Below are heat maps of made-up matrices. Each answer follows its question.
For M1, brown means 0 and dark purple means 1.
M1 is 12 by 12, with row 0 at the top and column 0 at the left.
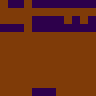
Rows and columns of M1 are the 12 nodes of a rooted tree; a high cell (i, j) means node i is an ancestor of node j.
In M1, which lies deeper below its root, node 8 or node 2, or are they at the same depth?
the same depth
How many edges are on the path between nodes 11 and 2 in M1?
1
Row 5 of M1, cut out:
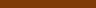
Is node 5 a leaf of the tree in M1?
yes
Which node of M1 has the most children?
0
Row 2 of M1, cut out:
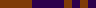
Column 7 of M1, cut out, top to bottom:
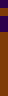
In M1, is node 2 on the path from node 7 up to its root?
yes
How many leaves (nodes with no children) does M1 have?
8
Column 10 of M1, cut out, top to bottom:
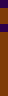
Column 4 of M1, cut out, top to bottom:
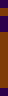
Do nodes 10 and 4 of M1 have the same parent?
no
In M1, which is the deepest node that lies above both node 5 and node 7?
2
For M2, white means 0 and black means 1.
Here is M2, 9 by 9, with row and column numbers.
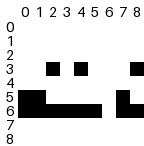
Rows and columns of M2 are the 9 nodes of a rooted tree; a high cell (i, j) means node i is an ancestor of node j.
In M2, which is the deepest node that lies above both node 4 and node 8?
3
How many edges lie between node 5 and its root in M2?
1
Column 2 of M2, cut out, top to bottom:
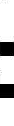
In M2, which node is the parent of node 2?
3
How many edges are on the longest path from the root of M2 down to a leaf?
2
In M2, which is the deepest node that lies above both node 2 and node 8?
3
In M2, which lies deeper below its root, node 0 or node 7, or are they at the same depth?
the same depth
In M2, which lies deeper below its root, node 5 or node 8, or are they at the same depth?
node 8
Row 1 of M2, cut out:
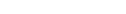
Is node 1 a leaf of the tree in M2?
yes
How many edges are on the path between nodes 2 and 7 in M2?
4
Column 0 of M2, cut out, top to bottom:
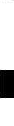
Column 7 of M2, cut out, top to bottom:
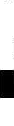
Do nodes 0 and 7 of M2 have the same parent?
yes
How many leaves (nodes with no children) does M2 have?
6
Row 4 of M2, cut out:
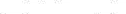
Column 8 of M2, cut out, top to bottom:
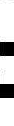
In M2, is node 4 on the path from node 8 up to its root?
no
